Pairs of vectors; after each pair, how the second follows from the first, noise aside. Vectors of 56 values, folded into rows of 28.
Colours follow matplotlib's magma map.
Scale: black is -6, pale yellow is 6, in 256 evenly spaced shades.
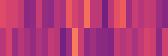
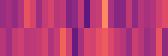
negated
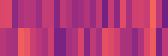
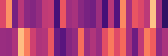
scaled up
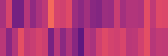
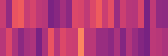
negated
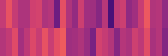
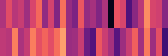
scaled up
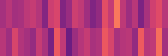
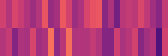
negated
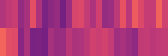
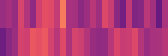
negated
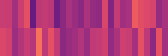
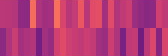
negated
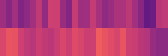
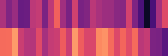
scaled up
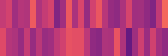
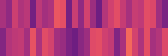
negated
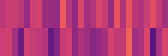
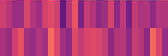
negated
